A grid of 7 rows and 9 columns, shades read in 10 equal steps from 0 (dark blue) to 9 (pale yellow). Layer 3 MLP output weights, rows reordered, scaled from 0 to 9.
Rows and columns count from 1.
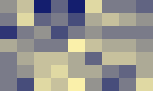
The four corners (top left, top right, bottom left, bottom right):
5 3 4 8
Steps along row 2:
up down up down up up down down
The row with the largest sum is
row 5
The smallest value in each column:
1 2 0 2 0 3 2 3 3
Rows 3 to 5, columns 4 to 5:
2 4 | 4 9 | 7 6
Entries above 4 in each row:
3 5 2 7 7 6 5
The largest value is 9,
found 2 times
